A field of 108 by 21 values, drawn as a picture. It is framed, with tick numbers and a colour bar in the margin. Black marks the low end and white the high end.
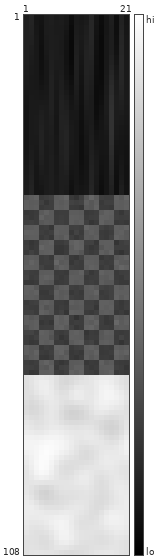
It is made of 3 by 1 panels. Panel 1,1: very low, streaked downward, faint in contrast. Panel 2,1: low, checkered. Panel 3,1: very high, blotchy, faint in contrast.
